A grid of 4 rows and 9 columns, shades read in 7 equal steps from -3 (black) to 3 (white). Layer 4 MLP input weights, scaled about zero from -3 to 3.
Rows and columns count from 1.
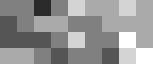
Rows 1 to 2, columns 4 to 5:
0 2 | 1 0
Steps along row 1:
same down up up down same up down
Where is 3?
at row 3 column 8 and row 4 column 9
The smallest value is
-2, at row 1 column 3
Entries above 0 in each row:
5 5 3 4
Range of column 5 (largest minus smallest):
2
